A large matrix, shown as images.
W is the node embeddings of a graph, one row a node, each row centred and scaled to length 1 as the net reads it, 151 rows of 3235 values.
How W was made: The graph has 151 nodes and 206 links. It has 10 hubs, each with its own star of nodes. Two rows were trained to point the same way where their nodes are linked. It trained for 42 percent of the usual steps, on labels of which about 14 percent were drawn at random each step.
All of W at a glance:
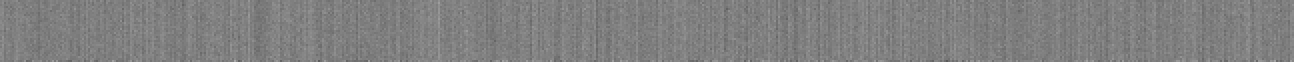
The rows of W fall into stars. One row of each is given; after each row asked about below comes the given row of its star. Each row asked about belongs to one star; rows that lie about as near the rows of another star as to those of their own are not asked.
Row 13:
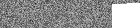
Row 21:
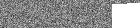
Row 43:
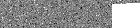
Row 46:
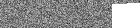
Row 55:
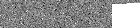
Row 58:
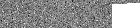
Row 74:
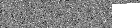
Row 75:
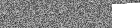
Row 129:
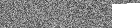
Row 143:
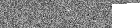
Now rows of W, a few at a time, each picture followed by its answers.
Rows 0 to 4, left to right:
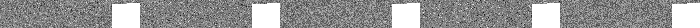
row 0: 46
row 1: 75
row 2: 13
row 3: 74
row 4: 21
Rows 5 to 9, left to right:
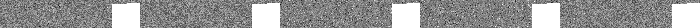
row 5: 143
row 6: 58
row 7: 55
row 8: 143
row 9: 13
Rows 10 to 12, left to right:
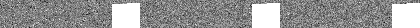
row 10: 13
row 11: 43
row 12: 21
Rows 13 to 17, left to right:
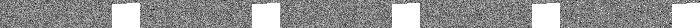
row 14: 74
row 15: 43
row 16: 46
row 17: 74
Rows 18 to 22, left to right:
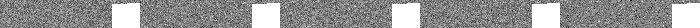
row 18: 58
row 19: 46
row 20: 55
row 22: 129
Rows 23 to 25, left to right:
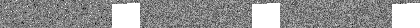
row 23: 21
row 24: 129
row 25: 46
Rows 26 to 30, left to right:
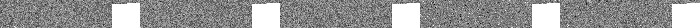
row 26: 58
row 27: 75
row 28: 46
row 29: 129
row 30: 143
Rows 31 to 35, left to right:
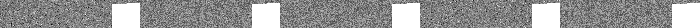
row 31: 58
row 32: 55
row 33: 75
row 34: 58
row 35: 74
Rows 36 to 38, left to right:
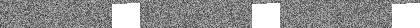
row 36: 74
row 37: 13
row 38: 75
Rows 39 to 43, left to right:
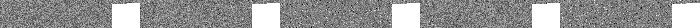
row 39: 143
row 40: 58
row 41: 13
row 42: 58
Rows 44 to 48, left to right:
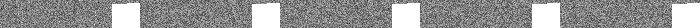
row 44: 43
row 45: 13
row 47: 21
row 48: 43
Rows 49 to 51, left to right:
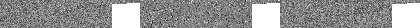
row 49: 55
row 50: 58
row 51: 75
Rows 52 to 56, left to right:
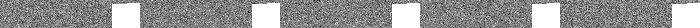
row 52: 21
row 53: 13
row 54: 58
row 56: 143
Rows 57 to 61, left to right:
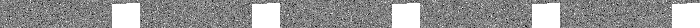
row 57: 75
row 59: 55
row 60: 21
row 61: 74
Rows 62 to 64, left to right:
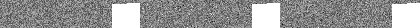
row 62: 21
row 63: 129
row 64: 43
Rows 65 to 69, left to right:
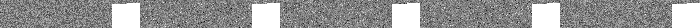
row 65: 143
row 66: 74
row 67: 58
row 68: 55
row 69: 46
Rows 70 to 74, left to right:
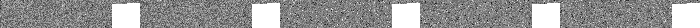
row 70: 21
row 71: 143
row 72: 13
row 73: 58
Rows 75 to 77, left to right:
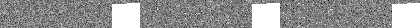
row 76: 46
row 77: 13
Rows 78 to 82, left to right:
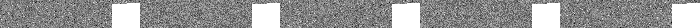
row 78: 74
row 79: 46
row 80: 46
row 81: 21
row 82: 55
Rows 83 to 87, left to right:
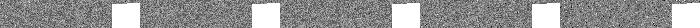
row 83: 43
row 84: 13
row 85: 75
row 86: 58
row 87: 143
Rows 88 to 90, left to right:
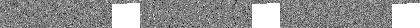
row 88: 46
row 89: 129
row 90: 55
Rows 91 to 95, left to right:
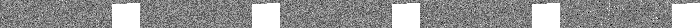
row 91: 75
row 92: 43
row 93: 75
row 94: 13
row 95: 43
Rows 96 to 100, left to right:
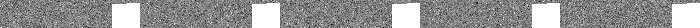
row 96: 46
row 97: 46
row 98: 58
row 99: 129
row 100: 74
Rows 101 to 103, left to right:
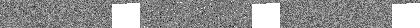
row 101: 143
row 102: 75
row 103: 129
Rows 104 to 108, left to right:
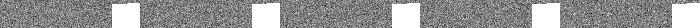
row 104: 58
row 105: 143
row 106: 21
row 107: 46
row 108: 74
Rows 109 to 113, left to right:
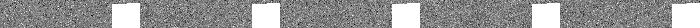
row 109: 55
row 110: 143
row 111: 13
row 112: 13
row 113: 143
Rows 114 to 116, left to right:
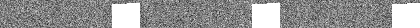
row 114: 143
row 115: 55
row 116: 58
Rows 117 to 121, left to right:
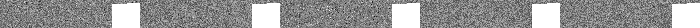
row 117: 13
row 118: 55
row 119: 143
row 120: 58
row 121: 46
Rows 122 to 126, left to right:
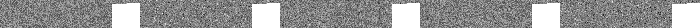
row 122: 46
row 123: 46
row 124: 55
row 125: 58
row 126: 46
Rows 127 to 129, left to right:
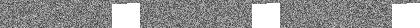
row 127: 75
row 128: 143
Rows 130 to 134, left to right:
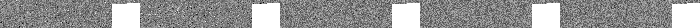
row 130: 21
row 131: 43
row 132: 55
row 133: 55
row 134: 143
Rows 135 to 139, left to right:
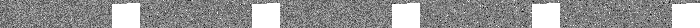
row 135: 13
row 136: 75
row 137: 74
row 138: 129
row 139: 43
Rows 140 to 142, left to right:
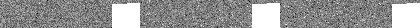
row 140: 21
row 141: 55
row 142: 75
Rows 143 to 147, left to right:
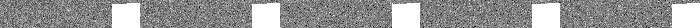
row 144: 143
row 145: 75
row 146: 43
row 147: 46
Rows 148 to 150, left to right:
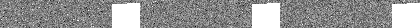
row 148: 74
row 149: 55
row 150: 55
